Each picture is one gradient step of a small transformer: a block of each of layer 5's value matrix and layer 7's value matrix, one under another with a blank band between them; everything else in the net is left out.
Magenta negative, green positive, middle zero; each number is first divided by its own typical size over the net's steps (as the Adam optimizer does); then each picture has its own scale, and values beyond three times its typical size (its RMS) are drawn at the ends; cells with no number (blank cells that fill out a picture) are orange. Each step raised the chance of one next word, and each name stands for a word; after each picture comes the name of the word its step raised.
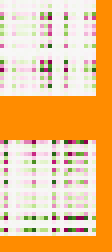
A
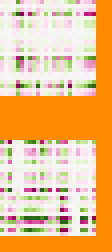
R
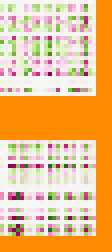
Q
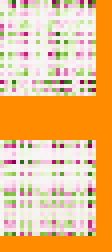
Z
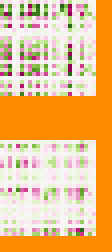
Q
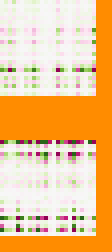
A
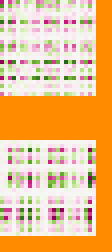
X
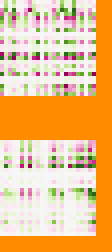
Q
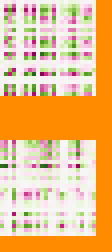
Q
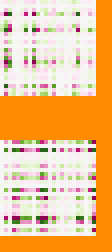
R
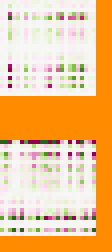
A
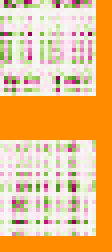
Z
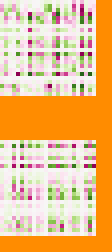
Q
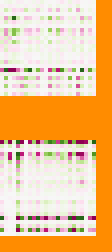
A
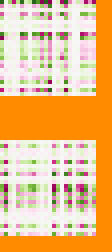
Z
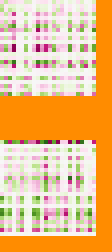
X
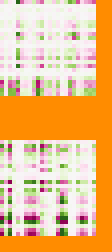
Z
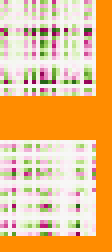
Z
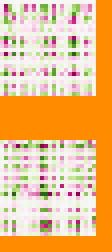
Q
